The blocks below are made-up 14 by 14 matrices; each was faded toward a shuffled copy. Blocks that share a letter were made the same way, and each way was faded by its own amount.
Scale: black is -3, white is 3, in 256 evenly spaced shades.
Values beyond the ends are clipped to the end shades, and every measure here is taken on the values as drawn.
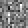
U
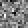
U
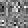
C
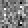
U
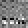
C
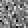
U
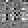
C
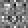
C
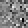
U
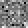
U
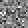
U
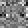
C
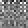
C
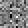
U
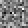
U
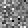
U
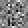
U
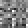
C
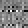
C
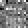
C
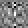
C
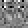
C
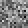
U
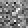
U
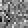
U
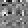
C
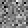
U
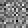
C
